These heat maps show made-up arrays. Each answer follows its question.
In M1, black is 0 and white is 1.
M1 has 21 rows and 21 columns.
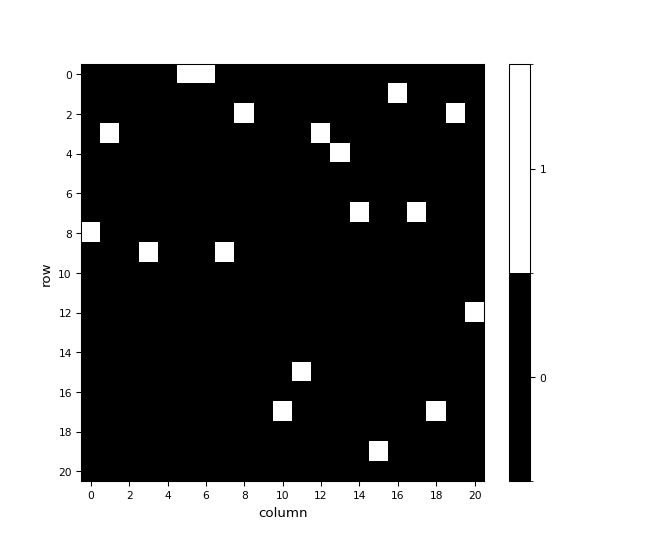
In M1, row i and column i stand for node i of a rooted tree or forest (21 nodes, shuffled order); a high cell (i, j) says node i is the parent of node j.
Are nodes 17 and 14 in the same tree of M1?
yes
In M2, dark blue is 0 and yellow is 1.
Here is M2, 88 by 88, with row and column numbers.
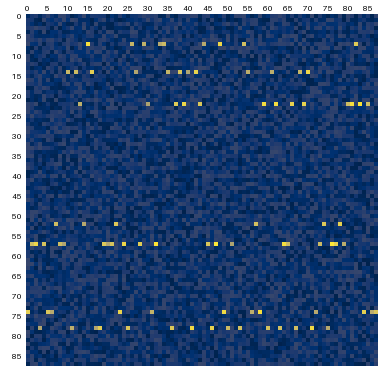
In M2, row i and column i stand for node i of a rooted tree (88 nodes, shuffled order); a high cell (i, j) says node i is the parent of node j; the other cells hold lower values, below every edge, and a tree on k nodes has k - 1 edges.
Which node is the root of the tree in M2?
52
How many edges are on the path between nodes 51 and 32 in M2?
2
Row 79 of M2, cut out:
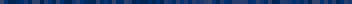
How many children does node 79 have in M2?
0
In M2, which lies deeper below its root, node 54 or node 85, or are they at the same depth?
the same depth
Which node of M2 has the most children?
57
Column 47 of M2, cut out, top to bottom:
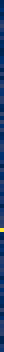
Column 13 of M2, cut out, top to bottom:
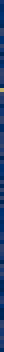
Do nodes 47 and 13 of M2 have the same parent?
no
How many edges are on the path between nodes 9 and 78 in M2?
3
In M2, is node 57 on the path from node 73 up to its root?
yes
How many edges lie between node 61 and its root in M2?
2
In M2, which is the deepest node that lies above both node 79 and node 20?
57
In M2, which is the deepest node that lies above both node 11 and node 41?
78
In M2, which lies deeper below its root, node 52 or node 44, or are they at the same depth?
node 44
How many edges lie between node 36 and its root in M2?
2
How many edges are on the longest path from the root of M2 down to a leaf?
2
